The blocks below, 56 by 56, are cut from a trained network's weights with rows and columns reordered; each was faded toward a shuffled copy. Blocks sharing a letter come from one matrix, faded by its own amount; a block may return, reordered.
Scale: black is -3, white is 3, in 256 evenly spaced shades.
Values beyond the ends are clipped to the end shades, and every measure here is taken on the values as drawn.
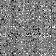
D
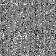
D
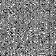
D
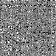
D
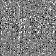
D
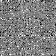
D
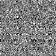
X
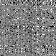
D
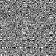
X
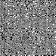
D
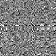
X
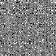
D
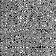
D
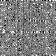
D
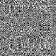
X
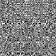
X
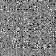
D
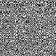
X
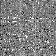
D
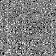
D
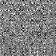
X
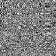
X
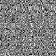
X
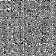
D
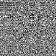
X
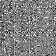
D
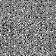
D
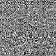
X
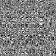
X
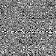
X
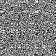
X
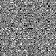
X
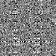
X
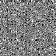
D
